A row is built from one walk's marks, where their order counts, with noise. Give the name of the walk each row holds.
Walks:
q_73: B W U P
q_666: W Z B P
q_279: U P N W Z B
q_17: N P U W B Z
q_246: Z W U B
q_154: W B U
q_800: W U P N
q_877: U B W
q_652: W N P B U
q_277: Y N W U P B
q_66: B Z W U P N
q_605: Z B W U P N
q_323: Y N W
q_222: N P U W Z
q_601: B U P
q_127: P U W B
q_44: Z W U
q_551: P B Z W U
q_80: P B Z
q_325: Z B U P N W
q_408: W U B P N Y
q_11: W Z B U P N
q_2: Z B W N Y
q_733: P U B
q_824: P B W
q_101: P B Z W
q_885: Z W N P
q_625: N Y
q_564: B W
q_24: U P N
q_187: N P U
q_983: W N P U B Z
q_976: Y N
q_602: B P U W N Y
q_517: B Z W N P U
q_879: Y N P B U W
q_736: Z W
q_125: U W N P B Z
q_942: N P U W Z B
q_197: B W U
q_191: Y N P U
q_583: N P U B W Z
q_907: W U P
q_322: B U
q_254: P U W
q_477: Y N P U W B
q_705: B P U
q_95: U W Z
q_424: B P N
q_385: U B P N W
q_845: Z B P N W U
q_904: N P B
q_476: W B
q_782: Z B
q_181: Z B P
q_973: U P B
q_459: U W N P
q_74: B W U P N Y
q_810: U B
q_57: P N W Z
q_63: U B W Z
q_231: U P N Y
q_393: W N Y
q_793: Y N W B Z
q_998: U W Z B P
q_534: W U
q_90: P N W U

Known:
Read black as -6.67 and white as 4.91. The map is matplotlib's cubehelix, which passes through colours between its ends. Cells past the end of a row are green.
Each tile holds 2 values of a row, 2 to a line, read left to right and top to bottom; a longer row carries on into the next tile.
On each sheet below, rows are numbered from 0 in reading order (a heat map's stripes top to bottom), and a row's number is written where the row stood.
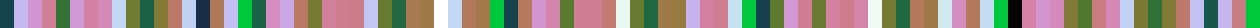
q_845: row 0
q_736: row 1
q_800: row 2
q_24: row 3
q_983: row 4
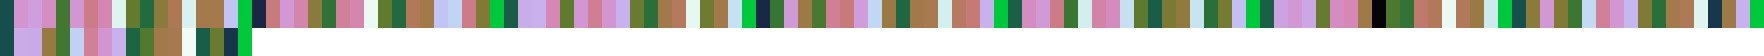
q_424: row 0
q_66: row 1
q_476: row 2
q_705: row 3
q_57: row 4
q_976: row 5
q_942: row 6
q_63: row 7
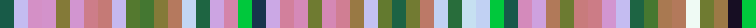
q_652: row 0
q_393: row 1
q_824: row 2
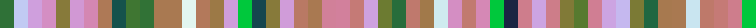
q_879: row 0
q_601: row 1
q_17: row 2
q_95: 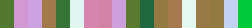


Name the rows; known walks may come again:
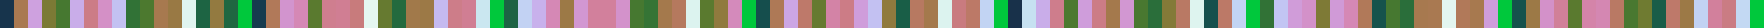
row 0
q_583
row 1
q_800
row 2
q_154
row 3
q_127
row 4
q_810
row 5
q_879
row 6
q_277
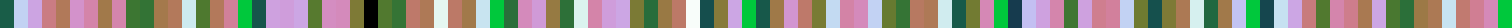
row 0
q_322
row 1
q_976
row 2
q_998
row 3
q_11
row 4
q_385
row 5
q_246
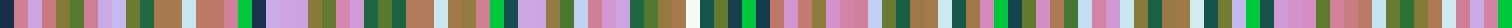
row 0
q_17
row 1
q_793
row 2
q_63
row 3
q_325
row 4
q_279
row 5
q_885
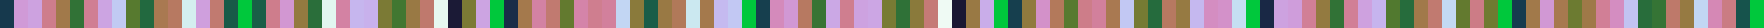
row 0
q_101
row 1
q_666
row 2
q_602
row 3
q_181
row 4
q_907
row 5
q_80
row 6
q_73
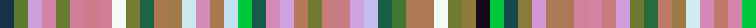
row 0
q_24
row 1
q_824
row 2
q_601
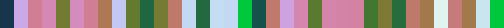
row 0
q_393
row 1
q_477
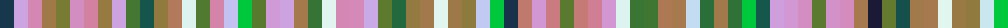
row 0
q_625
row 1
q_95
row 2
q_605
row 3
q_323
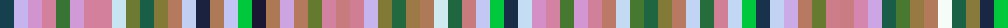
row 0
q_845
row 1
q_733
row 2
q_408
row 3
q_877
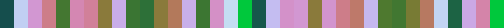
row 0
q_534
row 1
q_652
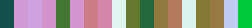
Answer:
q_424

